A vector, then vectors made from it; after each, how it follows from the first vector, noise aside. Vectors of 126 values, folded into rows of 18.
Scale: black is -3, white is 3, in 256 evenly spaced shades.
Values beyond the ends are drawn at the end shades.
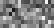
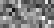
copied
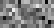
negated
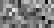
negated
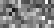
copied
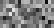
negated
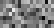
negated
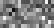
copied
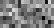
negated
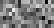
negated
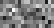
negated
